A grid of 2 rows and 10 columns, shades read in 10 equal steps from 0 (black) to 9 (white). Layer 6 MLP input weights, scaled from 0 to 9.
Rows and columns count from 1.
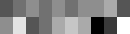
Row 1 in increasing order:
3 3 4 4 4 5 5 5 5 6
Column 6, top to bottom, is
4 7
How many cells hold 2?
1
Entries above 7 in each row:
0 2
